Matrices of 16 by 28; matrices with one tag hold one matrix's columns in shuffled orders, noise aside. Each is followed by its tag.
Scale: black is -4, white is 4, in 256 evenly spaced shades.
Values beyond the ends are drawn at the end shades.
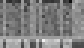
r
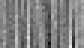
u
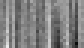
u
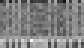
r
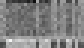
r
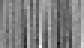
u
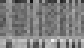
r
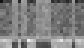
r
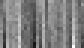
u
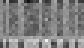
r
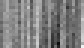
u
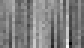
u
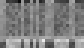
r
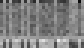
r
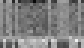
r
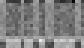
r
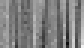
u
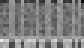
r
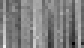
u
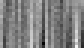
u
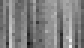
u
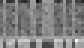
r
